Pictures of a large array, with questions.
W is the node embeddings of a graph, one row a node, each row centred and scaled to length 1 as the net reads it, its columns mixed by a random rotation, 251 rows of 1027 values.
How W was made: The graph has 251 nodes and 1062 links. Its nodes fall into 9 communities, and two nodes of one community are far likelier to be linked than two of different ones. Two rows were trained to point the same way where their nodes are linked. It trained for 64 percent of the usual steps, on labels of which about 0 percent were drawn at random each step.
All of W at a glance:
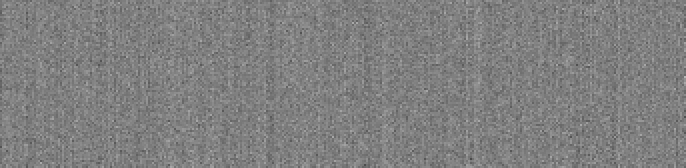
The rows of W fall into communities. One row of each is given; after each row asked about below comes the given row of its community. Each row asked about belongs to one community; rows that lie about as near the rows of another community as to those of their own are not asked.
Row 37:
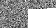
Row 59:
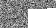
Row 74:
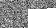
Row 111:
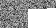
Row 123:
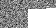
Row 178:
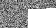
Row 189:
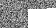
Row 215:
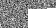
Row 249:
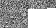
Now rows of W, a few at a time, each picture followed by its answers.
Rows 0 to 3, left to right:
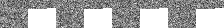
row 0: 74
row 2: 215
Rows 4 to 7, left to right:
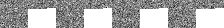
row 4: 74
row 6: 37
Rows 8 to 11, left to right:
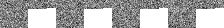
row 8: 59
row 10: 178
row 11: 215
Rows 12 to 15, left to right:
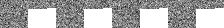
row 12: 111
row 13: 59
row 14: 215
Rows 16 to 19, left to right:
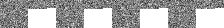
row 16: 37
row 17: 178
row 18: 178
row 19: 189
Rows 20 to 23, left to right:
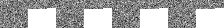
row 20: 37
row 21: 37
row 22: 59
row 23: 249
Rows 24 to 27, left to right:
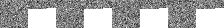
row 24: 123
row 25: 74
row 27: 59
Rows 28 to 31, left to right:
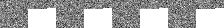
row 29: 74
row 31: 59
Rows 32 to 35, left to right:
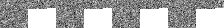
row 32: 189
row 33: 178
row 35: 123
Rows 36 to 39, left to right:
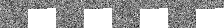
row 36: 59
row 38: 37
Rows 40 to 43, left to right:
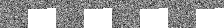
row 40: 59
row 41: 74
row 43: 178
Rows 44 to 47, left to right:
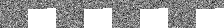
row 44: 59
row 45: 215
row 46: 123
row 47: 59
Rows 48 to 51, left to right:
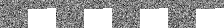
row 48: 123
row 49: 111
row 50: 59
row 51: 59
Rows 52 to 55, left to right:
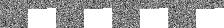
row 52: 178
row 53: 249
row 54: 215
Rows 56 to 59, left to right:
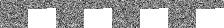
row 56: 59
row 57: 178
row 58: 74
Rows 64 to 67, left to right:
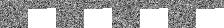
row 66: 74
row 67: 111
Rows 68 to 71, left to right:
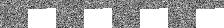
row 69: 215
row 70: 123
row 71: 178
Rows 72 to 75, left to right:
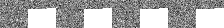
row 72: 189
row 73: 123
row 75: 123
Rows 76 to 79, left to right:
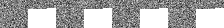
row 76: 249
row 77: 59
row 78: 178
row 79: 215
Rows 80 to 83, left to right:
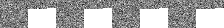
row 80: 189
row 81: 123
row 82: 59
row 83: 111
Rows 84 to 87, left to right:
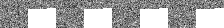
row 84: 215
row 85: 215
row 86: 74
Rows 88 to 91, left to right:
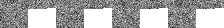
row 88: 249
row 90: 59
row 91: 215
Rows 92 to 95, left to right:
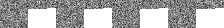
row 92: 178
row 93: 111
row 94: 249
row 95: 215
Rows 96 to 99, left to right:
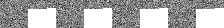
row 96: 178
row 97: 123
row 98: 123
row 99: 189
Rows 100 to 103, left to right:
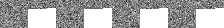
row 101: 74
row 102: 178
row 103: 59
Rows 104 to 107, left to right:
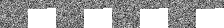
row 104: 249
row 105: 249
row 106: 111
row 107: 111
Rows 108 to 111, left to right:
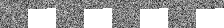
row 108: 215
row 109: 215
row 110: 59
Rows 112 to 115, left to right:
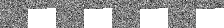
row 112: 215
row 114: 59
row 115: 74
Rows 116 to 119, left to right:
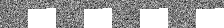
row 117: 123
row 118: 74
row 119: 178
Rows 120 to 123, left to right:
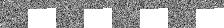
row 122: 123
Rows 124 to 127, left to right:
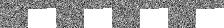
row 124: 111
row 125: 215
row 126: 123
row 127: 178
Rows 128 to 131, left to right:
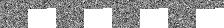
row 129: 215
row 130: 59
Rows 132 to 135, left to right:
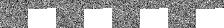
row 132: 215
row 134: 249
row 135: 37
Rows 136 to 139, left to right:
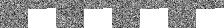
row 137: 74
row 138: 37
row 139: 111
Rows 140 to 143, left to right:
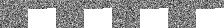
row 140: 37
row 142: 74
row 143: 249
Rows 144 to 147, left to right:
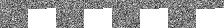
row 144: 215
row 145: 178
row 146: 111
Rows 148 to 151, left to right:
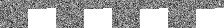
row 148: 37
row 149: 37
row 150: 178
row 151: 249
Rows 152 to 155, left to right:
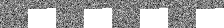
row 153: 178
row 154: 249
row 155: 111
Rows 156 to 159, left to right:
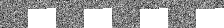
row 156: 37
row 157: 249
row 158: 74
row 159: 37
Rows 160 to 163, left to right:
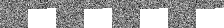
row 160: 59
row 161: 189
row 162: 59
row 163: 249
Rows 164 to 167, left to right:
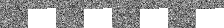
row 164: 74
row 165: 74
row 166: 74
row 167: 37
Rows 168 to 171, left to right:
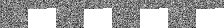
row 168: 189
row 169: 111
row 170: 74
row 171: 215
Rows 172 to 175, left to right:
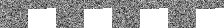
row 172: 123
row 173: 189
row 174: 59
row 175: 37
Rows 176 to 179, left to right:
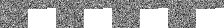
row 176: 74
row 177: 178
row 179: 37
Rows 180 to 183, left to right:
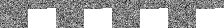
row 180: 74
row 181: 178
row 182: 74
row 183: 215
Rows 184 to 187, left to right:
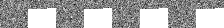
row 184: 111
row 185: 59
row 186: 178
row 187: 178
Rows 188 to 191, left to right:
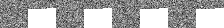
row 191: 74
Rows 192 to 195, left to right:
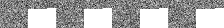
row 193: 189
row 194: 74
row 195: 111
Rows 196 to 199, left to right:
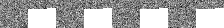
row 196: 178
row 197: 178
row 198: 74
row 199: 215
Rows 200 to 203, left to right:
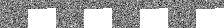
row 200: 59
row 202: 123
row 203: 189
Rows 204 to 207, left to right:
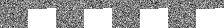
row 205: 111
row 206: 189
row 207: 37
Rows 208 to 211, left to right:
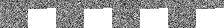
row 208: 59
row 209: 249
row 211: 37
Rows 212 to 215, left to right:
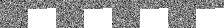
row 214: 74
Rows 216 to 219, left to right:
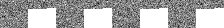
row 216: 123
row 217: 189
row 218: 249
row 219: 178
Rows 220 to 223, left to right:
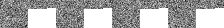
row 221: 37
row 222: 111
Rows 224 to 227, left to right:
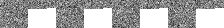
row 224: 189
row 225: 215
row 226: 215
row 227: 178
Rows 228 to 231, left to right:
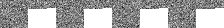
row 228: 215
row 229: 189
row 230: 37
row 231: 74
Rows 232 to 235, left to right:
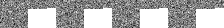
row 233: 123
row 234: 37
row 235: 123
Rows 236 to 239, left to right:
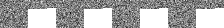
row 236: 59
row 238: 37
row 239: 189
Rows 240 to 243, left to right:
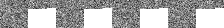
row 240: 215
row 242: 74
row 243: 249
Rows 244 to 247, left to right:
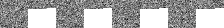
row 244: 123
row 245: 37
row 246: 74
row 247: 59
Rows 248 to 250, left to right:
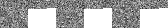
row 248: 178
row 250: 59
